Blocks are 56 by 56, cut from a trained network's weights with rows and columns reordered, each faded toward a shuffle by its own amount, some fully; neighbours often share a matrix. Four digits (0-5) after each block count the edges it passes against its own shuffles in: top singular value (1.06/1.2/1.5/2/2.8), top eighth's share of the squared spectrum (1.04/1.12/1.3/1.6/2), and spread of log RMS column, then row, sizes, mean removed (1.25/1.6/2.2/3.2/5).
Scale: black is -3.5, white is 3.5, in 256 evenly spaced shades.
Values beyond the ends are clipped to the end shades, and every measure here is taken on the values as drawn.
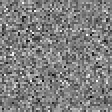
2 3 1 2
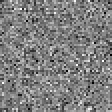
2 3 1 2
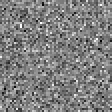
0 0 0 0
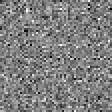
3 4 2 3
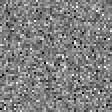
0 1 0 0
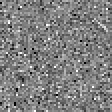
0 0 0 0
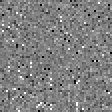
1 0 0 0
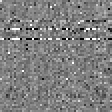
4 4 0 2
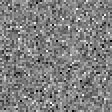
0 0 0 0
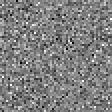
1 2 0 0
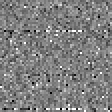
3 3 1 2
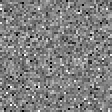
2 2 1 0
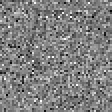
1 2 0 1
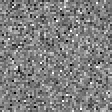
0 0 0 0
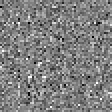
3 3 2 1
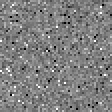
1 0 0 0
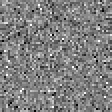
2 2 1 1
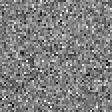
0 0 0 0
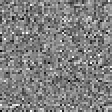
3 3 1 2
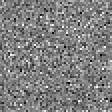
0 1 0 0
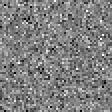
0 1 0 0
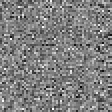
3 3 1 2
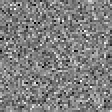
0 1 0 0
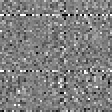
4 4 1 2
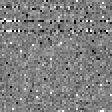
4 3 0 2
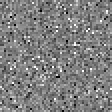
1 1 0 0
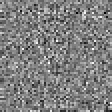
3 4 1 2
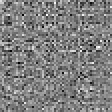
4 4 2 3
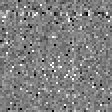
2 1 0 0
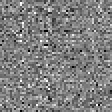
3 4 2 2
